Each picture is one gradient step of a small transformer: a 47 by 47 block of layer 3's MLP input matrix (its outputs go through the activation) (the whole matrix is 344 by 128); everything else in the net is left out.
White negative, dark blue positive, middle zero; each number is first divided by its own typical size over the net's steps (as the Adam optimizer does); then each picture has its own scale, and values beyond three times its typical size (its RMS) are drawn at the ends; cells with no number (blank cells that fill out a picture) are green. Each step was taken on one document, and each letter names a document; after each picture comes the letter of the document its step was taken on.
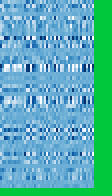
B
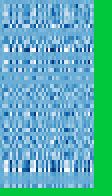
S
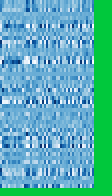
B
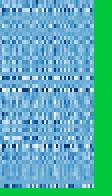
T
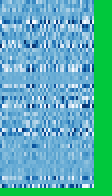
B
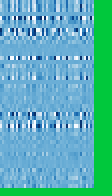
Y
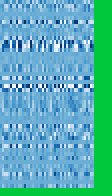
S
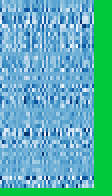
B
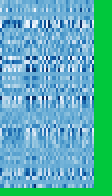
B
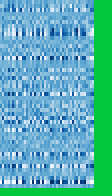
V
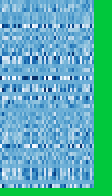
T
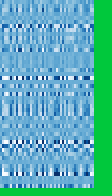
S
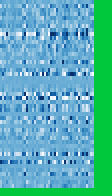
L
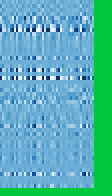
Y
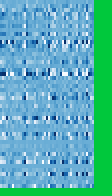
L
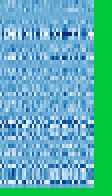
V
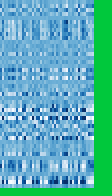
V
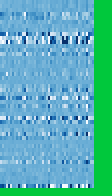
L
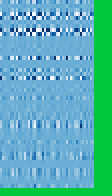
Y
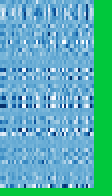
L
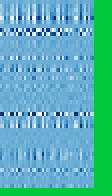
Y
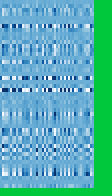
T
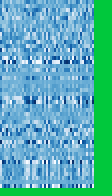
B
